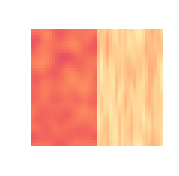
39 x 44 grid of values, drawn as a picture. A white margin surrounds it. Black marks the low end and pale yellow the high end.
It is made of 1 by 2 panels. Panel 1,1: high, blotchy, faint in contrast. Panel 1,2: very high, streaked downward, faint in contrast.
